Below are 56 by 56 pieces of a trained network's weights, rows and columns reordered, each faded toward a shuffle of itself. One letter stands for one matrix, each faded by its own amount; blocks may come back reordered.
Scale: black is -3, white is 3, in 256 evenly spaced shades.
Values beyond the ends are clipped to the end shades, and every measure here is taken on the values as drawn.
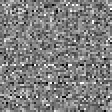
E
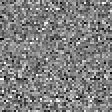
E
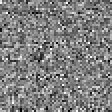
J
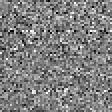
E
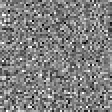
J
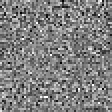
J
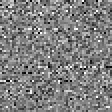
E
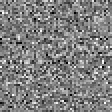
J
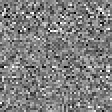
E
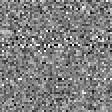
E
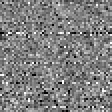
E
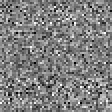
J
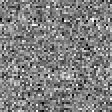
J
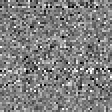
E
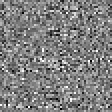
J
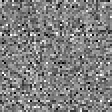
E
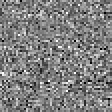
J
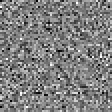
J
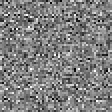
J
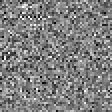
J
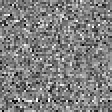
E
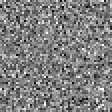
J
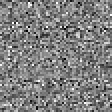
J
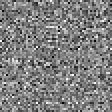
J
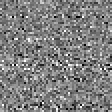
E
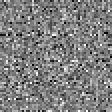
E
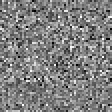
J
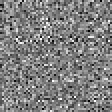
J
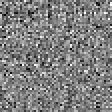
J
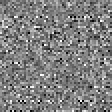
E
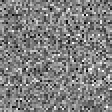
J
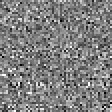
J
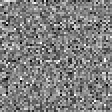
J
